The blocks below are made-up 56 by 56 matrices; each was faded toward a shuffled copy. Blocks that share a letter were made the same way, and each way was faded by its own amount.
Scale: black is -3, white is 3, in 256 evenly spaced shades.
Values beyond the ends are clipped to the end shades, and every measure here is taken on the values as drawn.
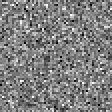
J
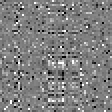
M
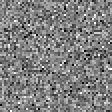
J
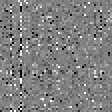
M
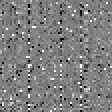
M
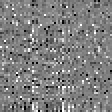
M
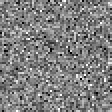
J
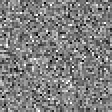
J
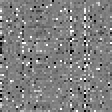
M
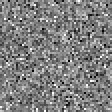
J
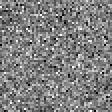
J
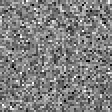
J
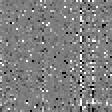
M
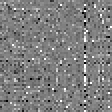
M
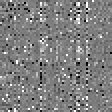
M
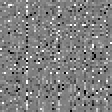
M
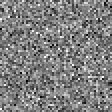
J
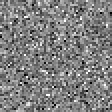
J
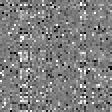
M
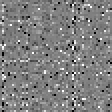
M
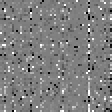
M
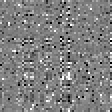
M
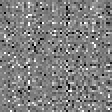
M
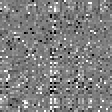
M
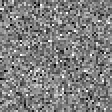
J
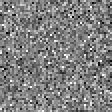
J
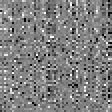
M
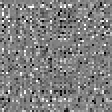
M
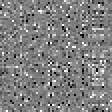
M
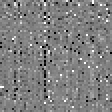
M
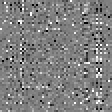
M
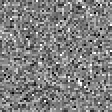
J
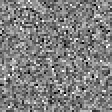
J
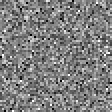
J
